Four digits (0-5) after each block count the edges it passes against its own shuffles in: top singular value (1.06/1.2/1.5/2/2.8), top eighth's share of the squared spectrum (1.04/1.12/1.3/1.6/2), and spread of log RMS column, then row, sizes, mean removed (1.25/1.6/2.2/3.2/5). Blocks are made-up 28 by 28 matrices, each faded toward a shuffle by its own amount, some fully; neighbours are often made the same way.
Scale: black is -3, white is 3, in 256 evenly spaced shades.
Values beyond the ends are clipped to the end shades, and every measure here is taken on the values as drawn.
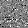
2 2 0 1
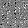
2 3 1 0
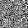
3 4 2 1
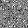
3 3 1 1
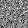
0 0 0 0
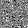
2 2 1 0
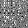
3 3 1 0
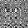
3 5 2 2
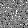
1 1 0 1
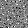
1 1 0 0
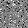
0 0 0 0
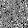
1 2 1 0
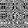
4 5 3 2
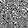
2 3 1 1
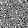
1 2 0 0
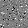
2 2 0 0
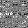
3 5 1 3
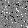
0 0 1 0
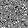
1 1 0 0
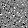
0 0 0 0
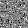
2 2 0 0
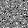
2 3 0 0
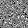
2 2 0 0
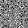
2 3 1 0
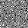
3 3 1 0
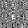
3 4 2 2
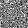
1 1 0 0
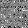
1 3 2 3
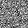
0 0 0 0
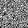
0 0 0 0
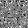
1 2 0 2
